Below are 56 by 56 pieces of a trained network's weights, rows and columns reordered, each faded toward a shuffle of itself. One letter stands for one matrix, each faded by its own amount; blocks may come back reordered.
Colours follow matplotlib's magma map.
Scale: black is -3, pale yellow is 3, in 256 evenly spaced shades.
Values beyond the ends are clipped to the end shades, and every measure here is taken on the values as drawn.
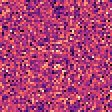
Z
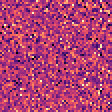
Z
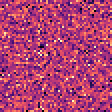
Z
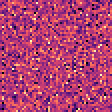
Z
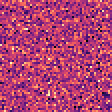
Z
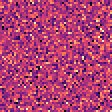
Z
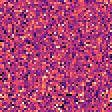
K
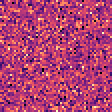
Z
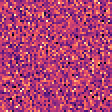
Z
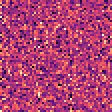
K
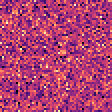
K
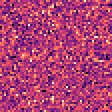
K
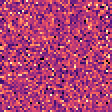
Z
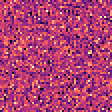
Z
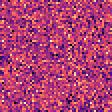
K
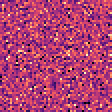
Z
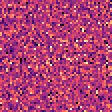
K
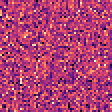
K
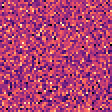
K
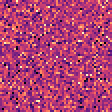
K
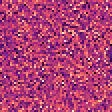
K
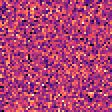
Z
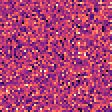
Z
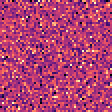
K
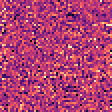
K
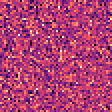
Z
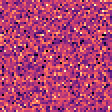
Z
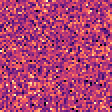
Z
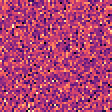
Z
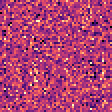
Z
